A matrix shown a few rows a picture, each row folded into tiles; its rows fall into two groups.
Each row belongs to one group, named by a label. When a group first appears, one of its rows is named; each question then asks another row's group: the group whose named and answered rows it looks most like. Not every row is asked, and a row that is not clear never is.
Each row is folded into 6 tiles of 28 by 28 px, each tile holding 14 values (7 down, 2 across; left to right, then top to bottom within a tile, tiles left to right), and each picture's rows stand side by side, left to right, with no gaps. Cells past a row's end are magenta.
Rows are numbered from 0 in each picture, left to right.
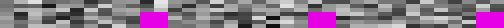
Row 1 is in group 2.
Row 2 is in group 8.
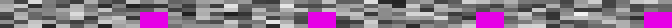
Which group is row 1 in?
2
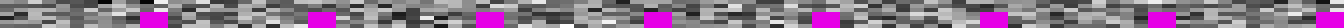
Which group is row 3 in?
8
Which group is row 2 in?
2
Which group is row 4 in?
2
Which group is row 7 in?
2
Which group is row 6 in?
8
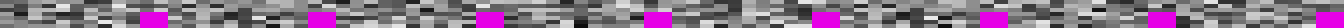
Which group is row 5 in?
2
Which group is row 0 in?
2
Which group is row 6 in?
8
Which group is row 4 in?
8
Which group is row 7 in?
8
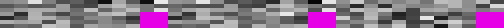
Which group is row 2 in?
2
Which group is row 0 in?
2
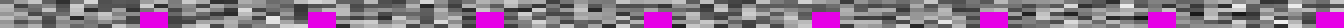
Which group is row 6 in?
2
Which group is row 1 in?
8
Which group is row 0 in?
8
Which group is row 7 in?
2
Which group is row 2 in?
8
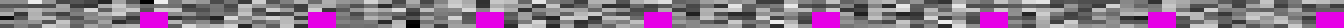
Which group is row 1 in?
8
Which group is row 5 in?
2
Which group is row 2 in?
2
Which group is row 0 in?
2
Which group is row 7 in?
8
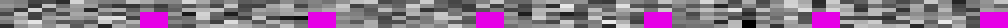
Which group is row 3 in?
2
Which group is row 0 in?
8
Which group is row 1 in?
2
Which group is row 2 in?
8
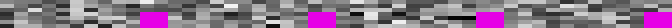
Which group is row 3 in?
8
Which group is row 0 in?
8
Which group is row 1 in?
2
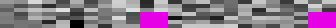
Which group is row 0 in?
2
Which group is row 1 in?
8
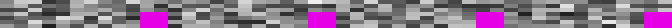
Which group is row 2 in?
8
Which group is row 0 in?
8
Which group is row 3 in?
2
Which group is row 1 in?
8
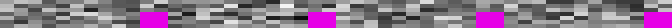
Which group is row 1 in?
2
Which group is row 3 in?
8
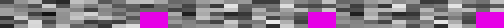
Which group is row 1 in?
2
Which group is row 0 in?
8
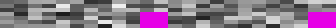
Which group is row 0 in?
2
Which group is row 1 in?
8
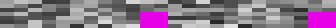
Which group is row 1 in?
8
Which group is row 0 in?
8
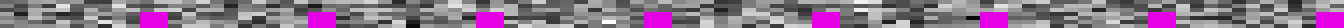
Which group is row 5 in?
2
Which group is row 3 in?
8
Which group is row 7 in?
8
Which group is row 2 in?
2
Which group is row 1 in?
8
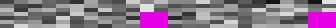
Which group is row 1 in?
2
